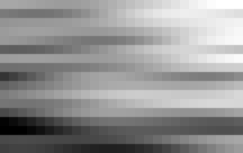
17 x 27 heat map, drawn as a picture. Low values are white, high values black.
Ninth with the lowest average: top right. Grain: streaks across. Ninth with the highest average: bottom left. Slope: up to the bottom left. Average level on the scale: 40%.
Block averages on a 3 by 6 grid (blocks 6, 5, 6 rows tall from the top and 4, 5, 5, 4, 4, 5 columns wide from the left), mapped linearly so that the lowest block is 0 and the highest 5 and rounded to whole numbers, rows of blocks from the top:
332100 / 332221 / 544333
